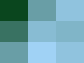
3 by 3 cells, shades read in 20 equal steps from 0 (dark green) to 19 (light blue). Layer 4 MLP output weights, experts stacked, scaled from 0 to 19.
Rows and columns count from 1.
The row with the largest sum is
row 3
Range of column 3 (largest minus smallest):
2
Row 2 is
6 16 15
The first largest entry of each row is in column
3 2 2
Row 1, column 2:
12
